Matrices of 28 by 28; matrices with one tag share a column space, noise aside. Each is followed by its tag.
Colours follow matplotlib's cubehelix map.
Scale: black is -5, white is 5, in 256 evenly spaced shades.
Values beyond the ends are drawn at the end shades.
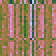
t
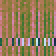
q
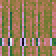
q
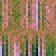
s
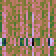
q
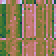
t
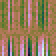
s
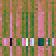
q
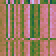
t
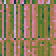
t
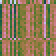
t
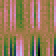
s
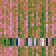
q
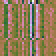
t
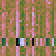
q
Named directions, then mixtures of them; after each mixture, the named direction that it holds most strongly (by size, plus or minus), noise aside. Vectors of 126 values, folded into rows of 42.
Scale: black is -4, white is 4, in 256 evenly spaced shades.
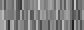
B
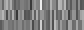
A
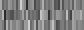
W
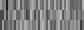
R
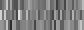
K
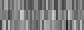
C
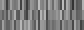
R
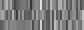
A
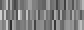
K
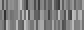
W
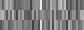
A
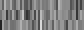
A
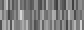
C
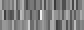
W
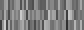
C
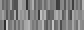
W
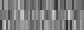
C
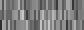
C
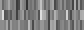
W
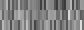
C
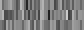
W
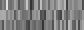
R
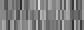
B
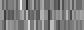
W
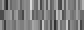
A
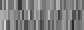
B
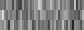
B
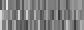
R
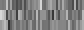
A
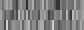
W
